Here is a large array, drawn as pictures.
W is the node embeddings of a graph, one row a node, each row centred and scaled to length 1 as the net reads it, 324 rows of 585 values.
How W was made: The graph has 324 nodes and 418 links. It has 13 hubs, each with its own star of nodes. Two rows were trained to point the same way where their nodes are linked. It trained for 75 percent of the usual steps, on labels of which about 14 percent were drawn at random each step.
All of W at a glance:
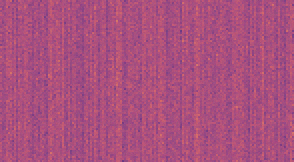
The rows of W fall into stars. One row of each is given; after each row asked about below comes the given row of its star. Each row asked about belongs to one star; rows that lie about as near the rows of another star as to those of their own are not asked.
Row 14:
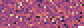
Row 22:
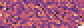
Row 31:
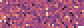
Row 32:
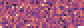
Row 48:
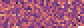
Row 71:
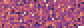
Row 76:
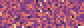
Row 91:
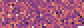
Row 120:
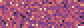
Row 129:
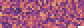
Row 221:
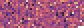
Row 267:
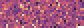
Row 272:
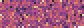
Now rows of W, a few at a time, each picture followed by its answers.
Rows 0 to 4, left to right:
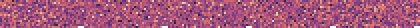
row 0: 76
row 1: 32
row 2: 76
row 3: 71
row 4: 14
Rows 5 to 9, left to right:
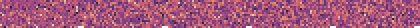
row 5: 272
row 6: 267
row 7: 221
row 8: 14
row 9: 267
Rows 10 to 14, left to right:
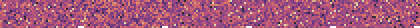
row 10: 221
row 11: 129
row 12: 120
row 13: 91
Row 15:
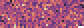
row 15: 120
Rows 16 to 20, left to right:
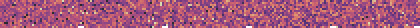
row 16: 120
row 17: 22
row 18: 76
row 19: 48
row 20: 31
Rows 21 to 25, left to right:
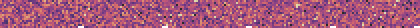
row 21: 71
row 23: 14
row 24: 71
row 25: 91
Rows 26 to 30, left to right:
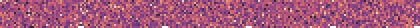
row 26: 120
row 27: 120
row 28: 22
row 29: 14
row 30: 76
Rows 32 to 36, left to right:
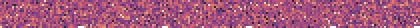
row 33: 267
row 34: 221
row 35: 120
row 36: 22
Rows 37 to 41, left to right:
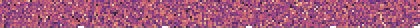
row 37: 14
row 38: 76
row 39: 31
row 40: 71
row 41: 91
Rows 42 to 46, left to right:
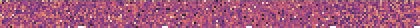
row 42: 272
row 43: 32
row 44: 31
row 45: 120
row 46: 14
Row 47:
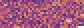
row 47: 91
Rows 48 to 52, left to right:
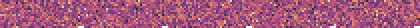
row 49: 71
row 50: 71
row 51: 22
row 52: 91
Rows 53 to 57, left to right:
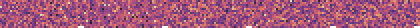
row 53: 48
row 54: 14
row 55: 267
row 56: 71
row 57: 22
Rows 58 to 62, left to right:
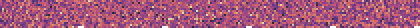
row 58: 32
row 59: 71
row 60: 272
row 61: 76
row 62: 76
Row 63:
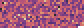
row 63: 272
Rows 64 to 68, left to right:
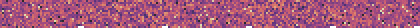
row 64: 14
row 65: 91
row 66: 91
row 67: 91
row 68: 31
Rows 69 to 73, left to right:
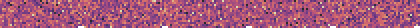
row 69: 71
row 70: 76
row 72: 48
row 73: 48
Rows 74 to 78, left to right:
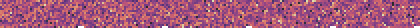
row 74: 71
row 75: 267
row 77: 221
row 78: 31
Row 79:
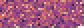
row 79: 48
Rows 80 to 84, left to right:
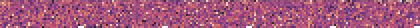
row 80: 272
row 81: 267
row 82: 91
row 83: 272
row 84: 129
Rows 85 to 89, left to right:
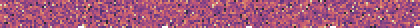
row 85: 76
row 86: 76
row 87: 71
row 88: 129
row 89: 22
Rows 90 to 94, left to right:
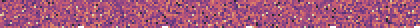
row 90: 272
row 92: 71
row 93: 120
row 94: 76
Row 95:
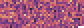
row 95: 71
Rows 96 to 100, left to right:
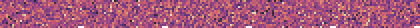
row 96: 71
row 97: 221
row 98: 48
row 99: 22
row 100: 267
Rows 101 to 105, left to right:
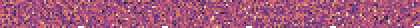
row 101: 71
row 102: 71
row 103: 91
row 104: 48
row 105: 14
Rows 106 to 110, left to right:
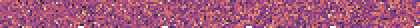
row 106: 120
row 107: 221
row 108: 129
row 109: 22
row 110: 76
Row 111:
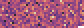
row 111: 221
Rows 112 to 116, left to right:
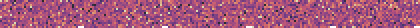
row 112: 129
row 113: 22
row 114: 272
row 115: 32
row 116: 48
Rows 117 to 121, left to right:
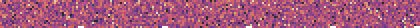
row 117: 221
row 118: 221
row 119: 48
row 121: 22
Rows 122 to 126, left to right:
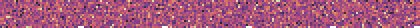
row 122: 32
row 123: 32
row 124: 76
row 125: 221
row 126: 91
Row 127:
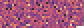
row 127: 32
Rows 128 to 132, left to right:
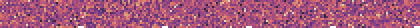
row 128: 31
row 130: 272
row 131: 71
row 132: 129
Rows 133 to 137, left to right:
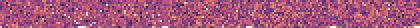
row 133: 32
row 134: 22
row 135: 221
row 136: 267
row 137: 267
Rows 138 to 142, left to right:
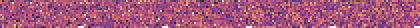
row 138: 76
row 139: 272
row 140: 71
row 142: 32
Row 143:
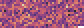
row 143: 32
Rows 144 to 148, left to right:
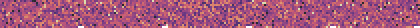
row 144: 71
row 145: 129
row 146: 120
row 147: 120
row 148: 120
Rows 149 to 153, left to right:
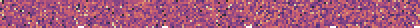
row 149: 272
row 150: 272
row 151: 48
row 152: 32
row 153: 272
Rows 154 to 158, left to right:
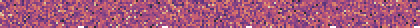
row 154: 14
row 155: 91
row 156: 71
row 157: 120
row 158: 31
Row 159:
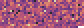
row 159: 71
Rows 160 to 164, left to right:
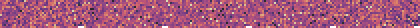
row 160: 129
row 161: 22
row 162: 48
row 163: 91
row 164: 71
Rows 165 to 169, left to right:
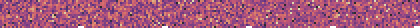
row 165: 14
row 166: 71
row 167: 91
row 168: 31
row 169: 129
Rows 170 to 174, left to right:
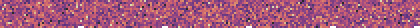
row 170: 221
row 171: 91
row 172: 76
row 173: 31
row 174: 32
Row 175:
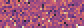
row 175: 48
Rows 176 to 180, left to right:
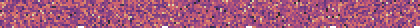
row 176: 22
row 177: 14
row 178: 76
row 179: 120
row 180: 267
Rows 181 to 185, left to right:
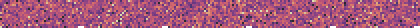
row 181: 32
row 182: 267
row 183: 76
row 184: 31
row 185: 221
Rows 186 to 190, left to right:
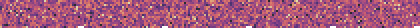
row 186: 32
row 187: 76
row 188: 32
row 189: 32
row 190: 48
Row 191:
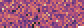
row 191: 48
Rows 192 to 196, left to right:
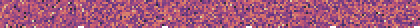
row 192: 267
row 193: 14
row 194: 91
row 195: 48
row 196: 32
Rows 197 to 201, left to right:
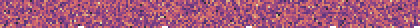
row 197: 32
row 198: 48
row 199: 71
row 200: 22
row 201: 221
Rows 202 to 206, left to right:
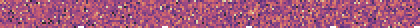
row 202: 221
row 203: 272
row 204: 221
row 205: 32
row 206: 267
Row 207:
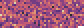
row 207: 22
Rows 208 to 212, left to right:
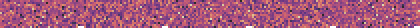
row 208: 22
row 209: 129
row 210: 48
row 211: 22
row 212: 91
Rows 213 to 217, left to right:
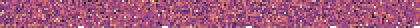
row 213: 14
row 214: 129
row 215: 48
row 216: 31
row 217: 22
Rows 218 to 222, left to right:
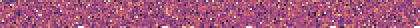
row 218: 91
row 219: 221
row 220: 267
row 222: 71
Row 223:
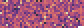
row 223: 14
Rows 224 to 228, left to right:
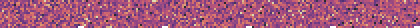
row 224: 71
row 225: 76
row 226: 129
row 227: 91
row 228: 14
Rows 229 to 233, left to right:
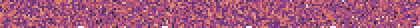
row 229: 272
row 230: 221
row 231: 76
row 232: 272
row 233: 14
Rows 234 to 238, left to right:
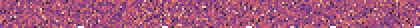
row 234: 22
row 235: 14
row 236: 272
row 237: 76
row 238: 31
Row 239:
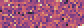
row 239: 129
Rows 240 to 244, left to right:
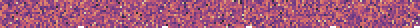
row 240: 221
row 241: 272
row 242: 129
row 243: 14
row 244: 120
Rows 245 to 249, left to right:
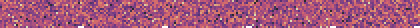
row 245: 76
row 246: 31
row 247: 120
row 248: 272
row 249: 91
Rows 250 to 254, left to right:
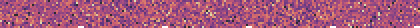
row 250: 31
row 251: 272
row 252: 267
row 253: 221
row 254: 267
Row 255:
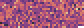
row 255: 91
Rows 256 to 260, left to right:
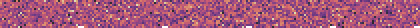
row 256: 48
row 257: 76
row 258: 91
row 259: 22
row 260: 71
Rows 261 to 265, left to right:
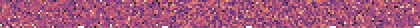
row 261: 267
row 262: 91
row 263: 129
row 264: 272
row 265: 32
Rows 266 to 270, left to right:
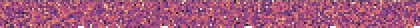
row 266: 14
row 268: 22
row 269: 129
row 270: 221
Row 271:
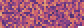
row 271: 221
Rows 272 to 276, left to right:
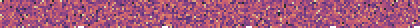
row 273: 91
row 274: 76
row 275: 221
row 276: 31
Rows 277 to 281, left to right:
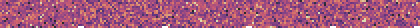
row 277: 31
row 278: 91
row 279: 267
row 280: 272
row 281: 221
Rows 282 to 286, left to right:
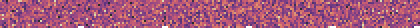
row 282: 71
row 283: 14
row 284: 14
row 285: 272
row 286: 91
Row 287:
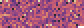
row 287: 129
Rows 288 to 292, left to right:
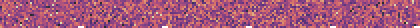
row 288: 76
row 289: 32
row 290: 221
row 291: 31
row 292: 22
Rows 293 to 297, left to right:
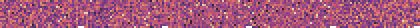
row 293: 31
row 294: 14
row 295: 76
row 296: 32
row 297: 22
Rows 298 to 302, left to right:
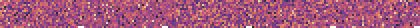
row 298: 221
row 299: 48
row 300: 71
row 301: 14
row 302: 129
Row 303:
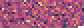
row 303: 221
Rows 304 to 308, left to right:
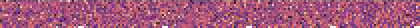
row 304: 129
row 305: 14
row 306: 22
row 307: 14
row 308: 76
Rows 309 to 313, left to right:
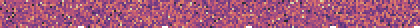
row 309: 221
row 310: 120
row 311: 267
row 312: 76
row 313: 129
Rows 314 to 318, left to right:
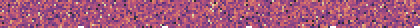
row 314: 31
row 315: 14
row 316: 71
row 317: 129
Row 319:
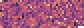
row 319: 129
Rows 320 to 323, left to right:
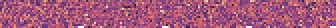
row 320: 32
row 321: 272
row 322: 31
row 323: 31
